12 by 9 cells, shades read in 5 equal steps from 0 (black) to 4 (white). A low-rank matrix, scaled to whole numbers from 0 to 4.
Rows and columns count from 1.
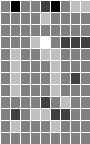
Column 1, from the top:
2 2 2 2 2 2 2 2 2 2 2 2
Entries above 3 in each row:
0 0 0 1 0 0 0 0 0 0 0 0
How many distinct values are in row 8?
2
